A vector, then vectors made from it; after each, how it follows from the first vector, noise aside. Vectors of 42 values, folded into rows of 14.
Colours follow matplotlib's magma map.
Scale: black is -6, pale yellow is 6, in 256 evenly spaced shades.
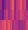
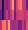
scaled up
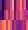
scaled up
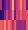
scaled up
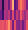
scaled up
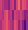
reversed
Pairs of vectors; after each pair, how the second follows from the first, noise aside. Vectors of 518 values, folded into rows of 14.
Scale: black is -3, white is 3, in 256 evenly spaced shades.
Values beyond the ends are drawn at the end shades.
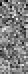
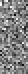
sign-scrambled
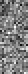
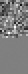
partly zeroed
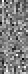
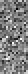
shuffled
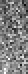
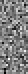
sign-scrambled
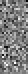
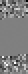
partly zeroed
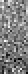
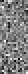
sign-scrambled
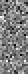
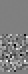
partly zeroed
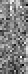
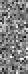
shuffled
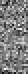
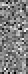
sign-scrambled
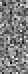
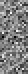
shuffled
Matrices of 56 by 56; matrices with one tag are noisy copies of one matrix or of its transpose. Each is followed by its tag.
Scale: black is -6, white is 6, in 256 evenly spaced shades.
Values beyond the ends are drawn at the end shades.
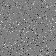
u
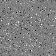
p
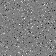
u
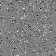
p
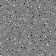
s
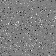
p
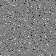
s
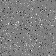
p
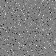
s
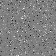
p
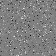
p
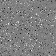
p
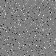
s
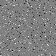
s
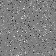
p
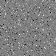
s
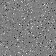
u
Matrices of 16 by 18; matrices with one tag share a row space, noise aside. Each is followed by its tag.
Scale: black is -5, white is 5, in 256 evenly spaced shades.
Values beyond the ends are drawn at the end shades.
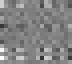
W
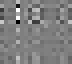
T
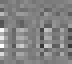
W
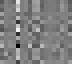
T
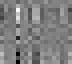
T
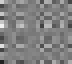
W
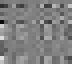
W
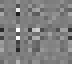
T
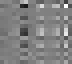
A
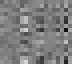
A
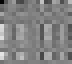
W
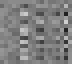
A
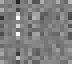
T
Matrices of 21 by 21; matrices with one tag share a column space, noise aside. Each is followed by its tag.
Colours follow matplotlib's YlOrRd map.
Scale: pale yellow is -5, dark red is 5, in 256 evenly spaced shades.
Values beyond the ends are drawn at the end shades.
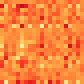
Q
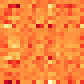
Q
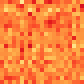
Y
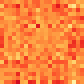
Q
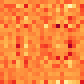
Q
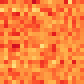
Y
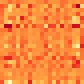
Q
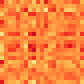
Y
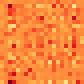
Q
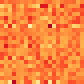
Q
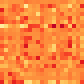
Q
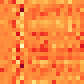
Y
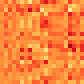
Y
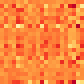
Q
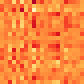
Y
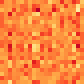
Y
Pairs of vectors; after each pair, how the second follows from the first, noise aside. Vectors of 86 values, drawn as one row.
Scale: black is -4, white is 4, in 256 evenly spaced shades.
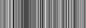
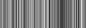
wrapped around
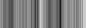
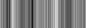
wrapped around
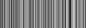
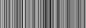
shuffled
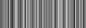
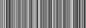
shuffled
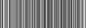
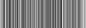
shuffled
